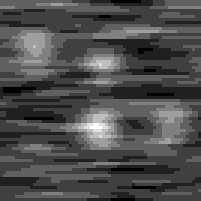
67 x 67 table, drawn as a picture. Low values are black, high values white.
There is no overall slope. There are four bumps. Overall the values sit about 30% of the way up the scale. Neither half mirrors the other.
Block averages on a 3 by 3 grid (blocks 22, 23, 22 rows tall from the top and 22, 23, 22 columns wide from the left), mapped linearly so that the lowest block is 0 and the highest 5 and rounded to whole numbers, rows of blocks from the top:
5 3 1 / 0 5 2 / 2 2 1
